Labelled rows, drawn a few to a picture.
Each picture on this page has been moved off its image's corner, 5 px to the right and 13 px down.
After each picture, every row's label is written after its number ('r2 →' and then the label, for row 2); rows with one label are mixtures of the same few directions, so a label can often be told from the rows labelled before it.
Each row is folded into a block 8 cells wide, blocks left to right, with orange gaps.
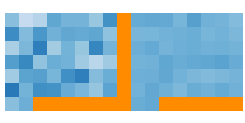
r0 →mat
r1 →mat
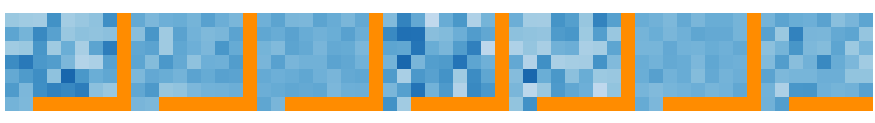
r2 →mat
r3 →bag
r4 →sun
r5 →sun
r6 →sun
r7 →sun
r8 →bag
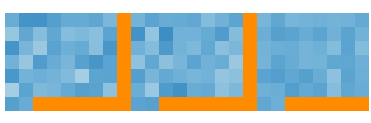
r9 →mat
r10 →bag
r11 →sun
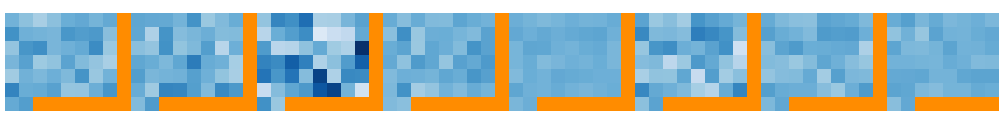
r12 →mat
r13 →bag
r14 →mat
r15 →bag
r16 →mat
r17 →mat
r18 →mat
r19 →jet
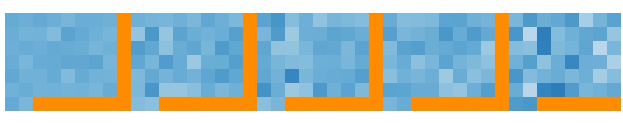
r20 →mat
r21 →bag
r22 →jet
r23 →mat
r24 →bag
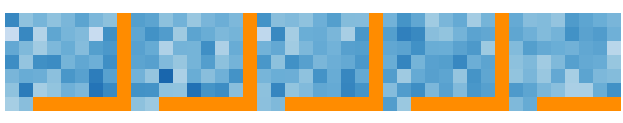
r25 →bag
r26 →jet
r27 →bag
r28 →sun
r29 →mat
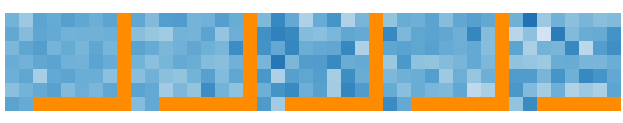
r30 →jet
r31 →sun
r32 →sun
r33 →bag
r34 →jet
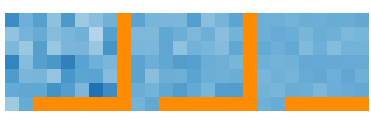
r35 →bag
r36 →bag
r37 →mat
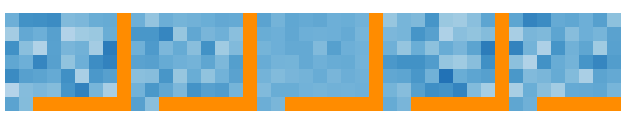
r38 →mat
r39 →jet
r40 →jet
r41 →mat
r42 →mat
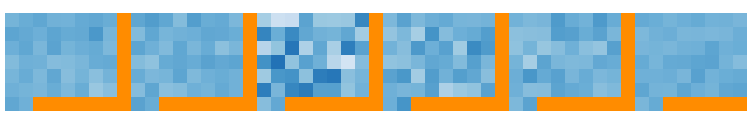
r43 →bag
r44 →mat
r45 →mat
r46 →jet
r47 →sun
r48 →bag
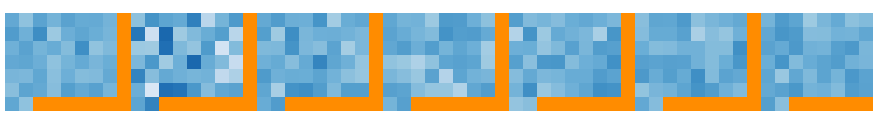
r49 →jet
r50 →bag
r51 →bag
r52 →mat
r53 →bag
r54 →mat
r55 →sun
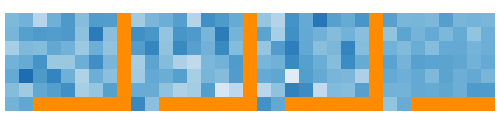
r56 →sun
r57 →bag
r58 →jet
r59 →bag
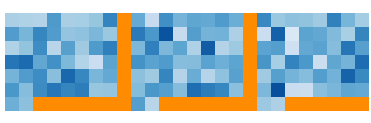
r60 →mat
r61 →jet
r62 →bag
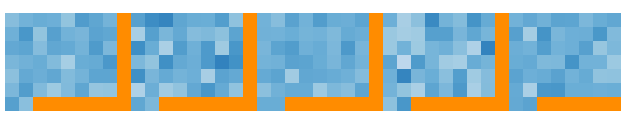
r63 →bag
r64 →mat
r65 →jet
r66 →sun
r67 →bag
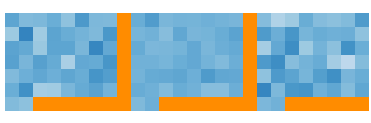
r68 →bag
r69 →jet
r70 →mat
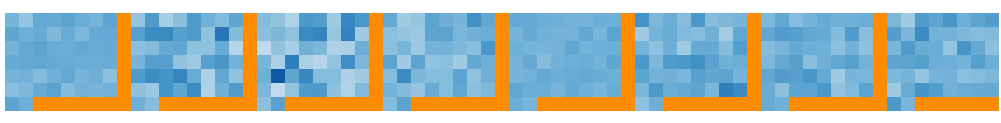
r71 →jet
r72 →sun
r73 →sun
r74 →sun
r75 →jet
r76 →bag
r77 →sun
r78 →jet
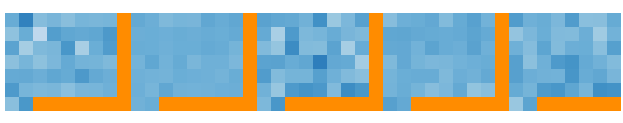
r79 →jet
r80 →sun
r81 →bag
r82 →bag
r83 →bag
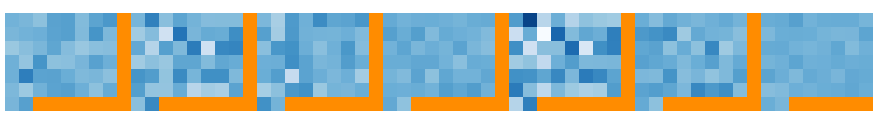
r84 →sun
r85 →jet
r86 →jet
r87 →jet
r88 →jet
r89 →jet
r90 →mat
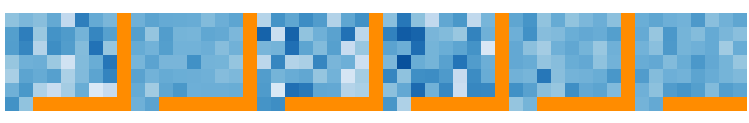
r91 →bag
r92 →bag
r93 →bag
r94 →sun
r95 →jet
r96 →bag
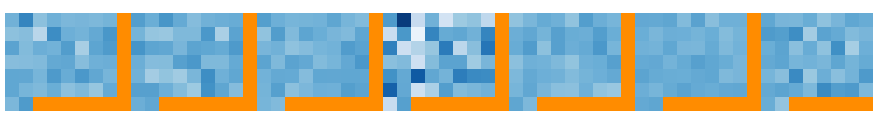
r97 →jet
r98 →sun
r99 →bag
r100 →jet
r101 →bag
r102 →bag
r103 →jet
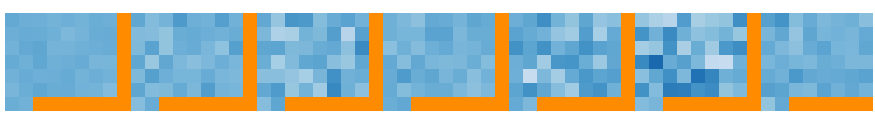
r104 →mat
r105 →sun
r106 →sun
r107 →sun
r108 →sun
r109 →mat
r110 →jet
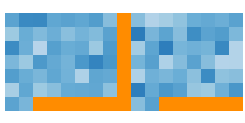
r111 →mat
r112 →mat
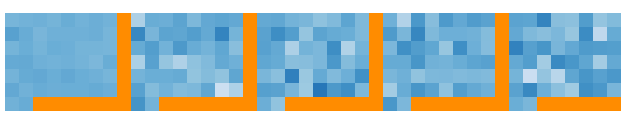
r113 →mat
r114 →bag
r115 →jet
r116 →jet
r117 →sun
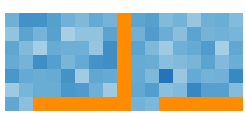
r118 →mat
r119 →jet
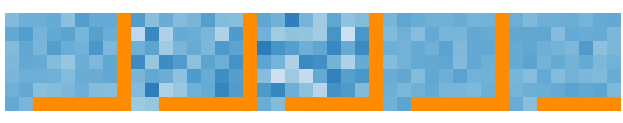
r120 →bag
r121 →bag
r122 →sun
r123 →jet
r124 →jet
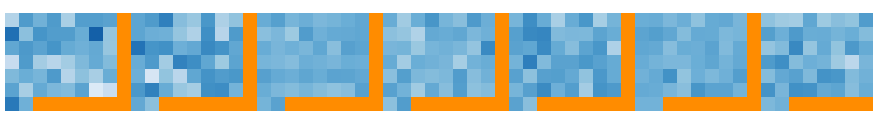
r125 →bag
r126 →sun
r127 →jet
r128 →sun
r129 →sun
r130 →jet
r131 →mat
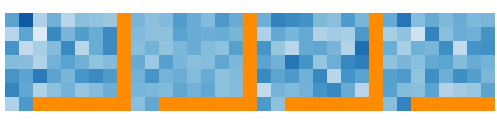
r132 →jet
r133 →sun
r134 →mat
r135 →jet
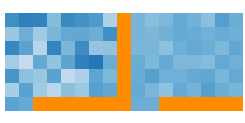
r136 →mat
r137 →sun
